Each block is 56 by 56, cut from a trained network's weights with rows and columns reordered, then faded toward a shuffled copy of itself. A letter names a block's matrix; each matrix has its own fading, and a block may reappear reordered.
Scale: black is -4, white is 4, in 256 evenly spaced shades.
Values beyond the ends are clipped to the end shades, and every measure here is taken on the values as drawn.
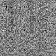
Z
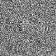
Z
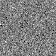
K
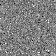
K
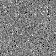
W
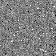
W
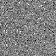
K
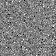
W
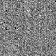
Z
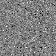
W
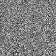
Z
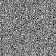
Z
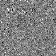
K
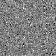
K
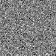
K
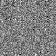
Z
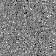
W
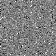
W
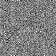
Z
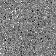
W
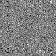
Z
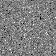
W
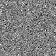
K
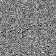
Z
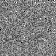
Z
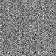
Z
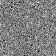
K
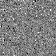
W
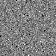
W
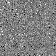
W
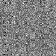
Z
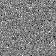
K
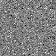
K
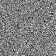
K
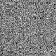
Z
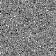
K
